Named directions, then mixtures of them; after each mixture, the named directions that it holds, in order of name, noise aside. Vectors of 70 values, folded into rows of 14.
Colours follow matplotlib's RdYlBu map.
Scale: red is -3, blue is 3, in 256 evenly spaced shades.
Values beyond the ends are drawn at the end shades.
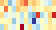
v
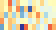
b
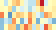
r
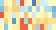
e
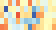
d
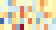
b, r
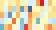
b, r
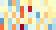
b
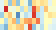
d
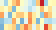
r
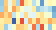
e, r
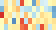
e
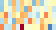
b, e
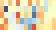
d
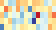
b, v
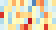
e, r
